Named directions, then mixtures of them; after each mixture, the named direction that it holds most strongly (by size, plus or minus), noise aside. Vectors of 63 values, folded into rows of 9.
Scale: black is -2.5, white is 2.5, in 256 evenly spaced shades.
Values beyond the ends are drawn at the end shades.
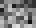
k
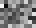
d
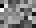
d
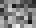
k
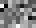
d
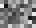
d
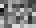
k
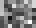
k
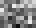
k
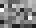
k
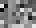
d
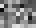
k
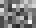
k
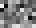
d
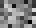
d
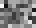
d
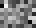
d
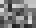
k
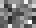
d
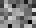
d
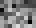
k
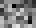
k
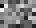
d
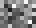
d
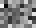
d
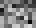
k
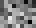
k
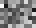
d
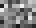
k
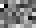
d
